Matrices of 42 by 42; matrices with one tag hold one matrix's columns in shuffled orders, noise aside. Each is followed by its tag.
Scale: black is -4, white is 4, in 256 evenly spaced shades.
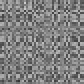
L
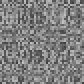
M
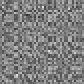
L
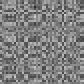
L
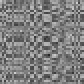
L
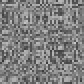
M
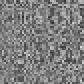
M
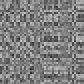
L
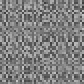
L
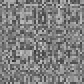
M
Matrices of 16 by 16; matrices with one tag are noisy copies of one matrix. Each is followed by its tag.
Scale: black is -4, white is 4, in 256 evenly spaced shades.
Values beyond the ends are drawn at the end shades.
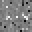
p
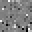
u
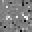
p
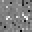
p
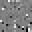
u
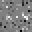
p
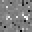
p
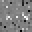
p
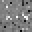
p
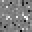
p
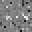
p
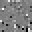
u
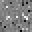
p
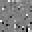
u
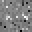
p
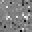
p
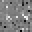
p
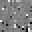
u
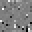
u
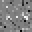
p
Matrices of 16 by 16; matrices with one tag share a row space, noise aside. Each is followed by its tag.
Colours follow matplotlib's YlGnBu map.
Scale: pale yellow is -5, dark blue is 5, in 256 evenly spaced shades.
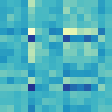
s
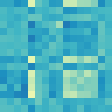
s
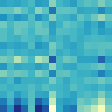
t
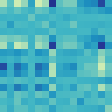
t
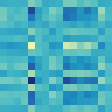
s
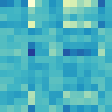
s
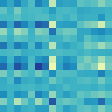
t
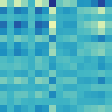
t
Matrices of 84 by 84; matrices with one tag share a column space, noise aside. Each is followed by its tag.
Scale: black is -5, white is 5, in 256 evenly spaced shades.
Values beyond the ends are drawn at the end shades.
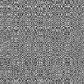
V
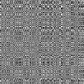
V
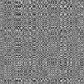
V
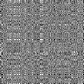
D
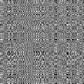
D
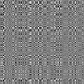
V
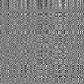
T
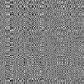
V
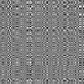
V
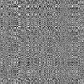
V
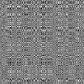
V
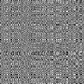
D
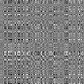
D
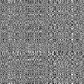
D
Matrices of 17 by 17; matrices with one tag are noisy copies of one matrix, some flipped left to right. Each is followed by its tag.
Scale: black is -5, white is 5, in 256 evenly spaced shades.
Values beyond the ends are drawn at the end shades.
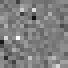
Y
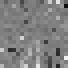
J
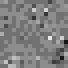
Y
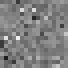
Y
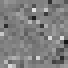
Y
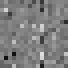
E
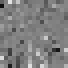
J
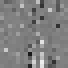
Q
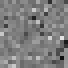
Y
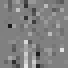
Q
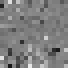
J
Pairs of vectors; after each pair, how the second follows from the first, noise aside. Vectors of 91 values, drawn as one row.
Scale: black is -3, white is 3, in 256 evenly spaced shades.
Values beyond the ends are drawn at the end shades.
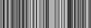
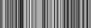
reversed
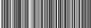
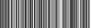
reversed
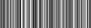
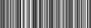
copied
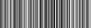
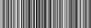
reversed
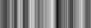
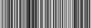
shuffled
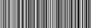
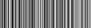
reversed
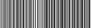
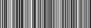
shuffled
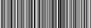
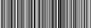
copied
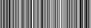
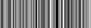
shuffled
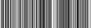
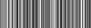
shuffled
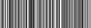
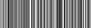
reversed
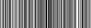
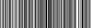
copied
